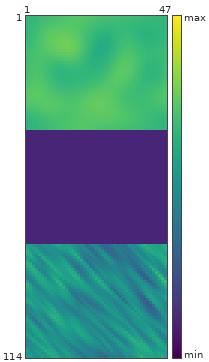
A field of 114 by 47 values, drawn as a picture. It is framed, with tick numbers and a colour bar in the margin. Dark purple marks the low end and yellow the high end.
It is made of 3 by 1 panels. Panel 1,1: high, smooth, faint in contrast. Panel 2,1: very low, flat. Panel 3,1: middling, slanting down to the right.
